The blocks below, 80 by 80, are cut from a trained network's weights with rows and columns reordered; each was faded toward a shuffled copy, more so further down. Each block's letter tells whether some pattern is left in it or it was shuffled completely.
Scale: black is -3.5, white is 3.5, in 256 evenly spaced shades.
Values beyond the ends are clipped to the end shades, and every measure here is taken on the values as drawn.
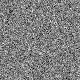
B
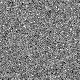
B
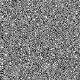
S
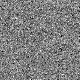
S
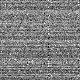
S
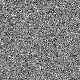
B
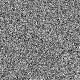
B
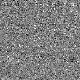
S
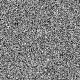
B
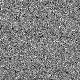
B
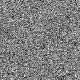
S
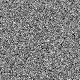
B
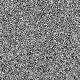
S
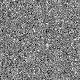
S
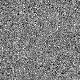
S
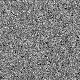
B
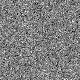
B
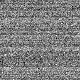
S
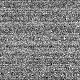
S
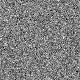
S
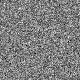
B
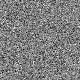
B
